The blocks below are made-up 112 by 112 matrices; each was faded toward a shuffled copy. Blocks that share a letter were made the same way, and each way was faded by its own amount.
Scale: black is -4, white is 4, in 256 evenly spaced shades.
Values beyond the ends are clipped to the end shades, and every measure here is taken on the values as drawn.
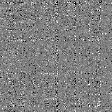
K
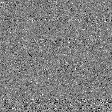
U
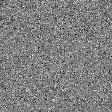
U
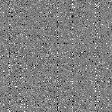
K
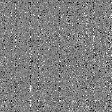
K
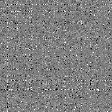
K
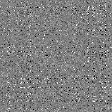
K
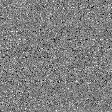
U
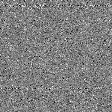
U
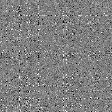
K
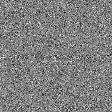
U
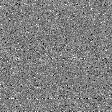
U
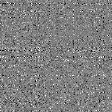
K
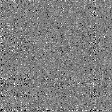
K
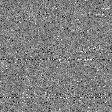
U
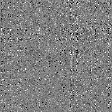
K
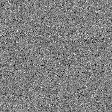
U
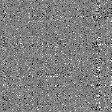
K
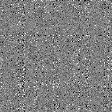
K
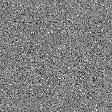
U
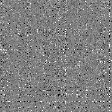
K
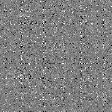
K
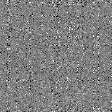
K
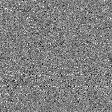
U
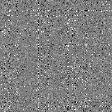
K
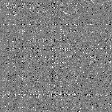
K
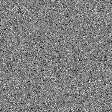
U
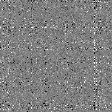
K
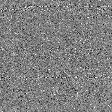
U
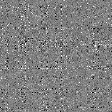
K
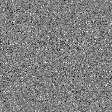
U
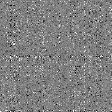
K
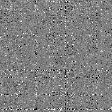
K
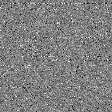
U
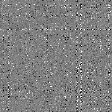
K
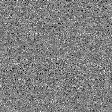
U
